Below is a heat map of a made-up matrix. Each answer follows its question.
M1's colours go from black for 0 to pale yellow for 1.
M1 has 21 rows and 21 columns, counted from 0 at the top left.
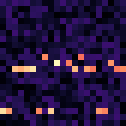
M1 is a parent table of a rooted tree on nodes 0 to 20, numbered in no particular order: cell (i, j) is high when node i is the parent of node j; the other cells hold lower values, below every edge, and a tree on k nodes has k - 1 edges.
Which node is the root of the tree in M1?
10
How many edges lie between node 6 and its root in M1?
2
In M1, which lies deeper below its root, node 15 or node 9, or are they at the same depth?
node 15
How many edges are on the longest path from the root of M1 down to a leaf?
2
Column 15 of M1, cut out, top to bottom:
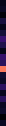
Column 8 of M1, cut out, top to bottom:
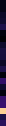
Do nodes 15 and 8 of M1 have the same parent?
no
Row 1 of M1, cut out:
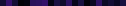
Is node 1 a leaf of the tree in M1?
yes
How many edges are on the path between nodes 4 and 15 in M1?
2
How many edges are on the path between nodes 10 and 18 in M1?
1
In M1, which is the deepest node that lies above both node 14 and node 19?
11
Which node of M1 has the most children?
11
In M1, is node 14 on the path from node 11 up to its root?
no
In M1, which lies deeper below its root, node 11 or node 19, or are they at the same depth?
node 19
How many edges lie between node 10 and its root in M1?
0
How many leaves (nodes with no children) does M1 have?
17
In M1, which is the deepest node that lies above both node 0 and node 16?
18
